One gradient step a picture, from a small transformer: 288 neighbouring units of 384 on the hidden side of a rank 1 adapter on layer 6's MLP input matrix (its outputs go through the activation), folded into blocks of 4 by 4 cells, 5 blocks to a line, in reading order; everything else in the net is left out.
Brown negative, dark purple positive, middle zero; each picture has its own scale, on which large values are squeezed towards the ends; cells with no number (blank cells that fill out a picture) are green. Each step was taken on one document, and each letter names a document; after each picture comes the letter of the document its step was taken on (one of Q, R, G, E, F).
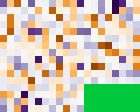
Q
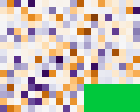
Q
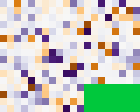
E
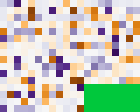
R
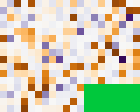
E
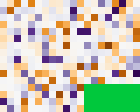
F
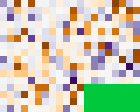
E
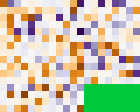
Q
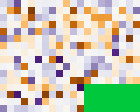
R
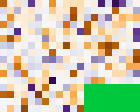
E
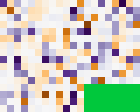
F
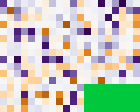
F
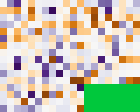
R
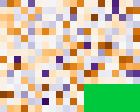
Q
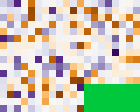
R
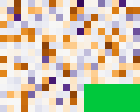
E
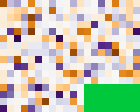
Q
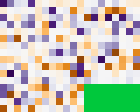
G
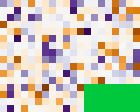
E
